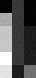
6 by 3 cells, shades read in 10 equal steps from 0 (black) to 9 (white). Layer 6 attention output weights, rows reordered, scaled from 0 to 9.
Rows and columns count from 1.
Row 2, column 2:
2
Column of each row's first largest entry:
2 1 1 1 1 1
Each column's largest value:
9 2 4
